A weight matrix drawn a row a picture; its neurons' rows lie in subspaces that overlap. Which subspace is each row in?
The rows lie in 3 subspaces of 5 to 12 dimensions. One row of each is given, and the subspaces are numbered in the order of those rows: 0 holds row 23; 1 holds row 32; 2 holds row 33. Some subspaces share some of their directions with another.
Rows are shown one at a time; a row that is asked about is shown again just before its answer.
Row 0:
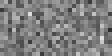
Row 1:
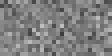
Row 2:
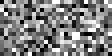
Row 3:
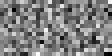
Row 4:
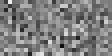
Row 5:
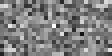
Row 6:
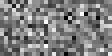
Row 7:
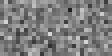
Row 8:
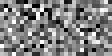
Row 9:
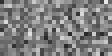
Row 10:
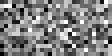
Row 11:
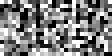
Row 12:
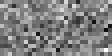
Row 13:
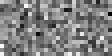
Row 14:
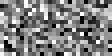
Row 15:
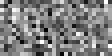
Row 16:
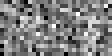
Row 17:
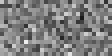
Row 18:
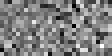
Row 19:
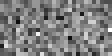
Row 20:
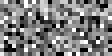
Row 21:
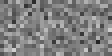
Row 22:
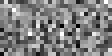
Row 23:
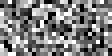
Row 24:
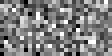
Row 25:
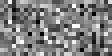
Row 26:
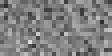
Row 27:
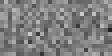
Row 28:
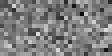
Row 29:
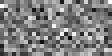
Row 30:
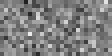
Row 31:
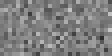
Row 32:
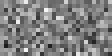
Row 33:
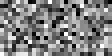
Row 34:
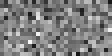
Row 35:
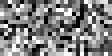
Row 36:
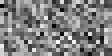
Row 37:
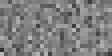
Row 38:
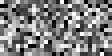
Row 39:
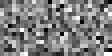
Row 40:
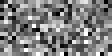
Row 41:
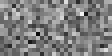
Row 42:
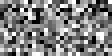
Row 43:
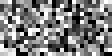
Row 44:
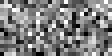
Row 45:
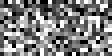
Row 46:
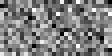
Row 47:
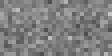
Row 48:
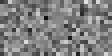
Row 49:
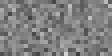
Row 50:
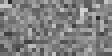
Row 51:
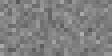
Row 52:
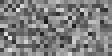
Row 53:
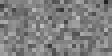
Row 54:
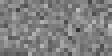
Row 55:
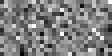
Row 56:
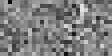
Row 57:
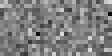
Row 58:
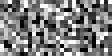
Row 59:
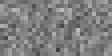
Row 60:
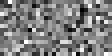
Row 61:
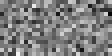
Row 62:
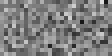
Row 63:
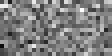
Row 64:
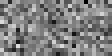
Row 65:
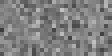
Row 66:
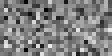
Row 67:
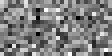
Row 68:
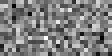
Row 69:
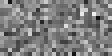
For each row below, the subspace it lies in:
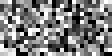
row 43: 1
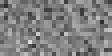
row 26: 1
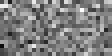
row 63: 1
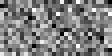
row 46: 0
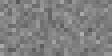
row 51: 1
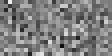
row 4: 2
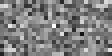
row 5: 1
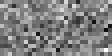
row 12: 2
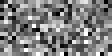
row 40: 2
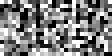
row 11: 1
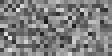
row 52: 2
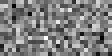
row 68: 0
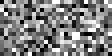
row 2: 2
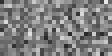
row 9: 2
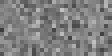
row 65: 2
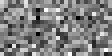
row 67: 2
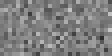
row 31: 0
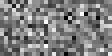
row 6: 2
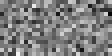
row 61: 0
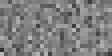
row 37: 0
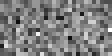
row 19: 1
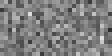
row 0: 0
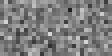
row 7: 2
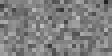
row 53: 2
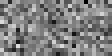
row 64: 2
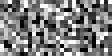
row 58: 0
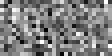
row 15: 2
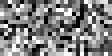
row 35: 2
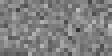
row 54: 2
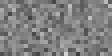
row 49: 2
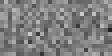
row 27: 0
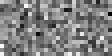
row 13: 1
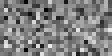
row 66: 1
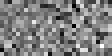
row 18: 0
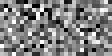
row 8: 1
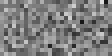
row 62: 2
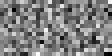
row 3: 1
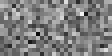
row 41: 2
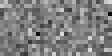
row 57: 1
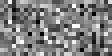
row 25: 0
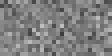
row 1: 1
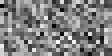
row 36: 0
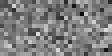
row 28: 2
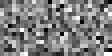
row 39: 1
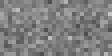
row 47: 1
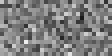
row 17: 2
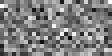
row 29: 0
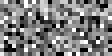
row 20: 1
